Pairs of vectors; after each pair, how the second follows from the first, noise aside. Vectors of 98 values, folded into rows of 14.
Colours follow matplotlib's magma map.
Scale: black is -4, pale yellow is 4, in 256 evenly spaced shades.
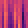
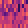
shuffled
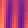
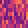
shuffled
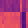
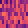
shuffled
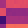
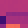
partly zeroed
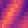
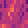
partly zeroed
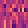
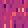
partly zeroed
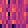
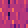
partly zeroed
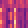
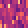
shuffled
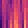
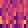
sign-scrambled
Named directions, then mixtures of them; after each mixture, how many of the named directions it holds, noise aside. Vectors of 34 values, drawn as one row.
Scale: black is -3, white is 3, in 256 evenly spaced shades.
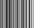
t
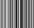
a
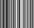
one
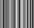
two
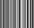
two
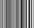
two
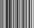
one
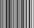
one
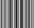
one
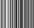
two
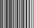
one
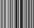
one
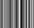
two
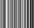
one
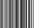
two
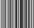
one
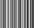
one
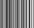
one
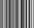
two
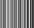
one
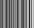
one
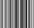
two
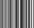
two
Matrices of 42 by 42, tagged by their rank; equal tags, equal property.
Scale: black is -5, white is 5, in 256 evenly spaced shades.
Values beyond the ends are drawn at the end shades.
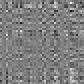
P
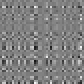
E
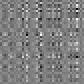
E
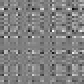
E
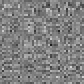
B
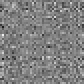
B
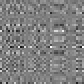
P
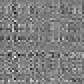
B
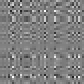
E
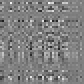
P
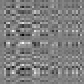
E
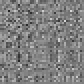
B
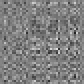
P
